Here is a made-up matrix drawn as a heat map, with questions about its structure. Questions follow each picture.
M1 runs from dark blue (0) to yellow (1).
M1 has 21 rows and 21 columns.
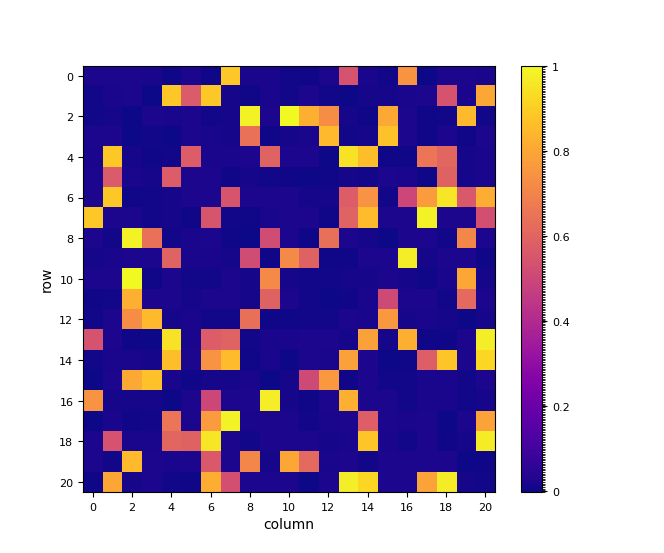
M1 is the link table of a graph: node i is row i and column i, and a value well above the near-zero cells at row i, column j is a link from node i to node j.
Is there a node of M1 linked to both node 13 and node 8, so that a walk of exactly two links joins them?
no
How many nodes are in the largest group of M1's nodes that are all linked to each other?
5
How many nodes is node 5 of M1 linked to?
3
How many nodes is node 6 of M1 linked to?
9
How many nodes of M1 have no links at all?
0
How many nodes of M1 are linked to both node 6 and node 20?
6
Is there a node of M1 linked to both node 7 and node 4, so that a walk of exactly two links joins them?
yes
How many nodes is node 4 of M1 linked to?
7
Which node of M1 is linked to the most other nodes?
node 6
